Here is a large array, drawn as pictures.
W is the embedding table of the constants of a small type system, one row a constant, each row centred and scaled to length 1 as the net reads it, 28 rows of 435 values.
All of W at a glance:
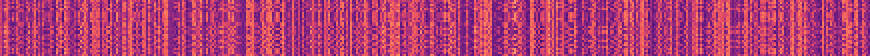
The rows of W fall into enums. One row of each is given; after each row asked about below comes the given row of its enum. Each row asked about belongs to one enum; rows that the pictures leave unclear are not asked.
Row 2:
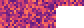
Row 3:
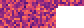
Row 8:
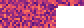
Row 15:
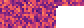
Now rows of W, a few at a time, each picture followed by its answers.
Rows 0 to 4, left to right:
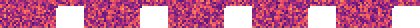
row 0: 8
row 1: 3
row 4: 15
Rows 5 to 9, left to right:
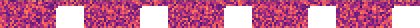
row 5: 2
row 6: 8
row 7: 8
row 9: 3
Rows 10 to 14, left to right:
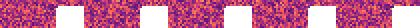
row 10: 8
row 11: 2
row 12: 2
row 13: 15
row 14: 8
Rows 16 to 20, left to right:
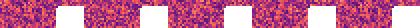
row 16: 15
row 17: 8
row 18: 2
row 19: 3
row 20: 15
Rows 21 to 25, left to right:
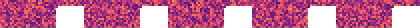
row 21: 2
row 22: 8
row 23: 15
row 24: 3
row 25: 8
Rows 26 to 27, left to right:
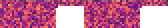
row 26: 3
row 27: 2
